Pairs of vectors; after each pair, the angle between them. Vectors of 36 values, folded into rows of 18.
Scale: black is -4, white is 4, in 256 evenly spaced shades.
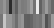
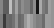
nearly opposite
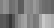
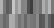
partly opposed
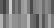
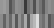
partly opposed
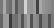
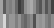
orthogonal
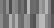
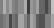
nearly opposite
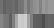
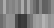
nearly opposite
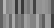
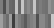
nearly opposite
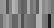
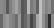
nearly parallel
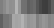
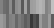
partly opposed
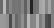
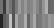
partly opposed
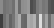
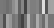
orthogonal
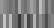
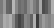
partly aligned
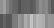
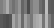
partly aligned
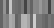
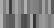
nearly opposite
